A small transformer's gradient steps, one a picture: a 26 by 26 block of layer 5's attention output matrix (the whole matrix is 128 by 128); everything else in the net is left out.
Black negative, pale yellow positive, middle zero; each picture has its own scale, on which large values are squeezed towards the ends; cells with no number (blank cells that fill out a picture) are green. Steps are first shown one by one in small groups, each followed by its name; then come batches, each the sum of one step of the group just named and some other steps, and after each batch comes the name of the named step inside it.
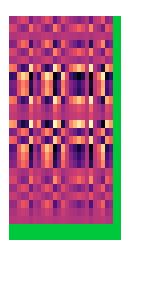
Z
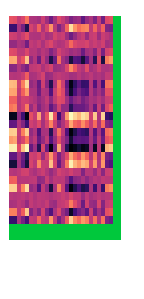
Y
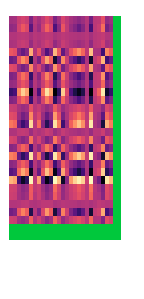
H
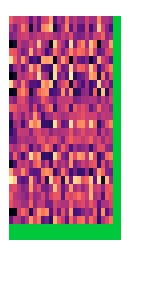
H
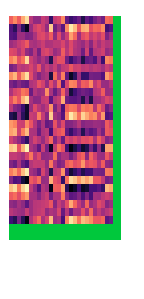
Y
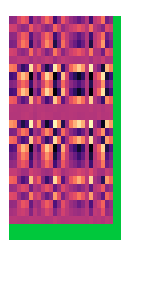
Z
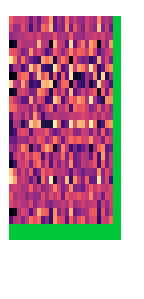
Z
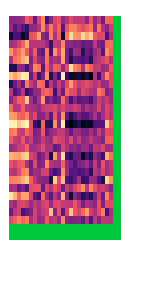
H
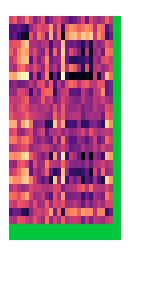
H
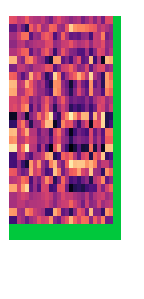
Y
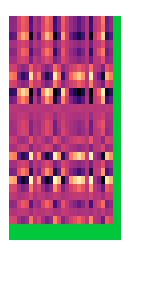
H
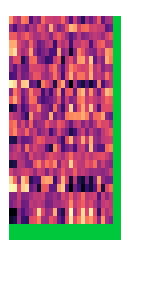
Y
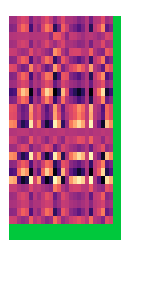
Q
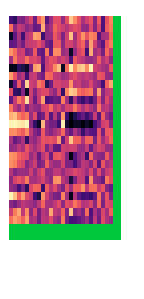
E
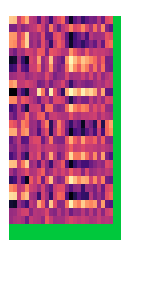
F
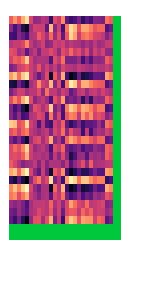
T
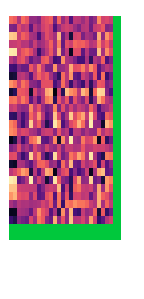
Q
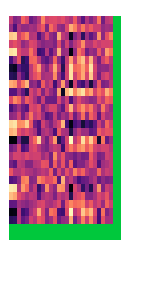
E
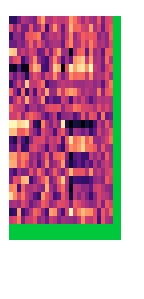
E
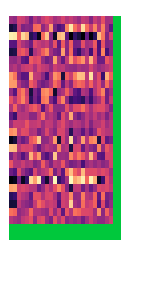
Q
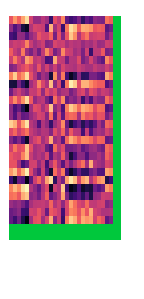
T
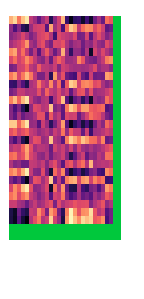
T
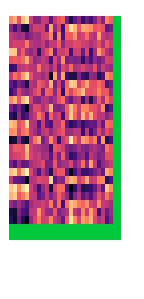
T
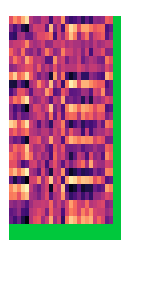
T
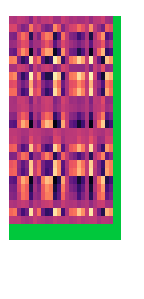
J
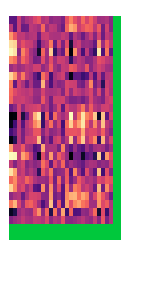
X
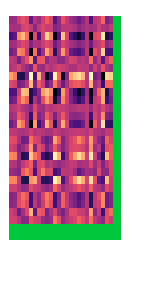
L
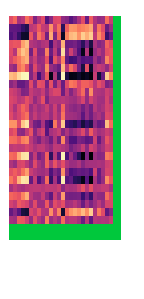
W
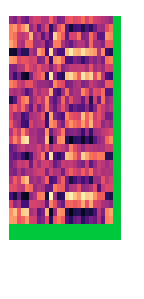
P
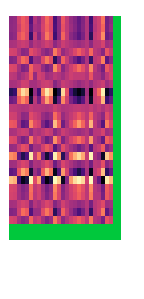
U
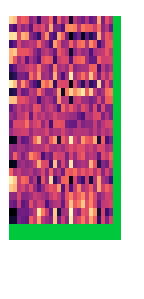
L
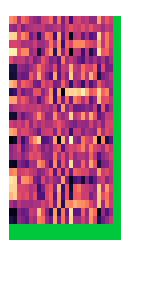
L
